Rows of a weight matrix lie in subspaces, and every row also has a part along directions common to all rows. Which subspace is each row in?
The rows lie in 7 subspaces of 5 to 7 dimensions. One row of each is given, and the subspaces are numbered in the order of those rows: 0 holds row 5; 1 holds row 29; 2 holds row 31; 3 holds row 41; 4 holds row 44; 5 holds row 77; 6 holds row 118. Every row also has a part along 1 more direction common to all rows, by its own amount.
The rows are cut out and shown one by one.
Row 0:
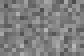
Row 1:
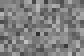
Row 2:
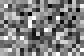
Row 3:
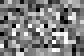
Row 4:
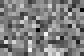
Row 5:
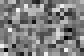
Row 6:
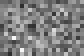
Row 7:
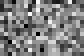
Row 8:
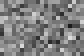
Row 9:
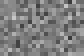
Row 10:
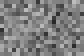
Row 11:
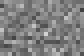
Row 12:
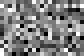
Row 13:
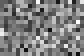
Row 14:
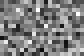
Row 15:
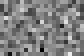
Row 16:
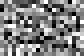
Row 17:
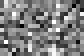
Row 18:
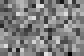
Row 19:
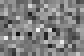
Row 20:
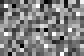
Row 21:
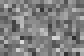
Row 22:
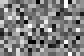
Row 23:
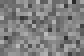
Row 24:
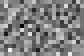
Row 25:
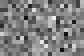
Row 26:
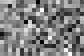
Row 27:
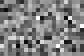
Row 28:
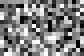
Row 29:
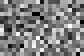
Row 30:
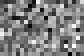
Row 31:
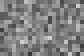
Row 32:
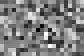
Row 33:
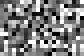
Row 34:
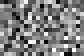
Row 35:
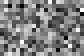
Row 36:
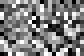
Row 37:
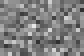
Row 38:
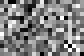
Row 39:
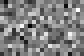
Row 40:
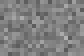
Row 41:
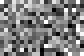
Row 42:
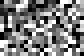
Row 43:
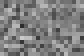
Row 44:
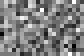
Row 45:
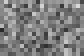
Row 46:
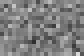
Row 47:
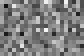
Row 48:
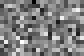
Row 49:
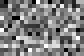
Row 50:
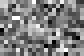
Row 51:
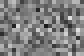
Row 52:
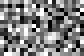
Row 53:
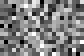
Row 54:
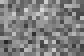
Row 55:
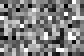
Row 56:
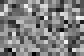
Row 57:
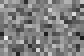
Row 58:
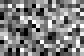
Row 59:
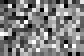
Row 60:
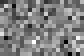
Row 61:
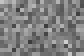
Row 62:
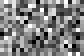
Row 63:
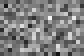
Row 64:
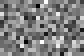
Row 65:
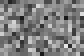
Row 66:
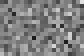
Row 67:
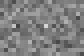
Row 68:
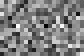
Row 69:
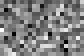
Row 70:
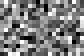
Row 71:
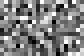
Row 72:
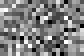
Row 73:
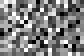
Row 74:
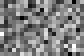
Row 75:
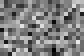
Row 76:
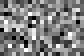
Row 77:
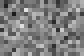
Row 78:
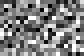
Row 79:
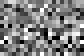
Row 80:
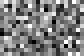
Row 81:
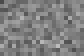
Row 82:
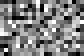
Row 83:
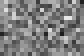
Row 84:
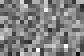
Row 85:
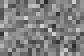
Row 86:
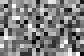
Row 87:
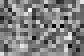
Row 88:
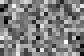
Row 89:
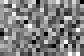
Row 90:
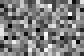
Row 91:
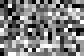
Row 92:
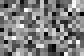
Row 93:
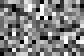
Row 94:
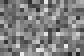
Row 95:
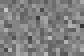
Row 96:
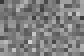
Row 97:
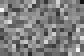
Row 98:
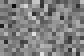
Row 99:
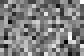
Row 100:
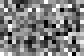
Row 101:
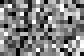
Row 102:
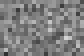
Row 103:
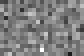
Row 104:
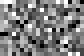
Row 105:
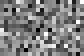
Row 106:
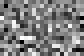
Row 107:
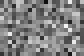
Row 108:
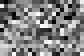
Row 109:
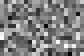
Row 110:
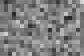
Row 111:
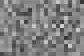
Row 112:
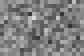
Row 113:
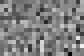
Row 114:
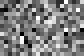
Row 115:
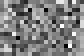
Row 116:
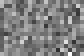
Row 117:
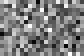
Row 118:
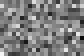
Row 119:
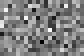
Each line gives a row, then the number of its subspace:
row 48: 6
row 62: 2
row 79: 6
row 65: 6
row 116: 2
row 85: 4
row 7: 3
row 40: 0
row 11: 5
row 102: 0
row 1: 3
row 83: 5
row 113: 3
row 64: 4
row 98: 6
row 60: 2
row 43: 6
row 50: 6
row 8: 1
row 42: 3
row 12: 6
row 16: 2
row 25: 4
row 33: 3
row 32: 1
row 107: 2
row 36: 0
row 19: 1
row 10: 5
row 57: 2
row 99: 2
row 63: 1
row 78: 1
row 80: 0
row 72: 4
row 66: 2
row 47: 4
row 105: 1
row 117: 5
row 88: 2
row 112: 1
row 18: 0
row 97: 2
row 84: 3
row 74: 4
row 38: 6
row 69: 6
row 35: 0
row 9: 0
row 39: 1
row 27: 4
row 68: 3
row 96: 3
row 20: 4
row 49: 6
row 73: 5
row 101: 2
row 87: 2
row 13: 1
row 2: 1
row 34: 5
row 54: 3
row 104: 5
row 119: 4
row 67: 3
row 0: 4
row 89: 2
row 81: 4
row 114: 4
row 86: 2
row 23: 0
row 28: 0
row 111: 2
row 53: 6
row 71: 0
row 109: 3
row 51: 3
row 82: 0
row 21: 6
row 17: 5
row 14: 3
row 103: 3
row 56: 6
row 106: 6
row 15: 3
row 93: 6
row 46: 2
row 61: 3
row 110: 5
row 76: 1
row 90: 5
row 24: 1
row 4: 5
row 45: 6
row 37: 5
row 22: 4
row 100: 2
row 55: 1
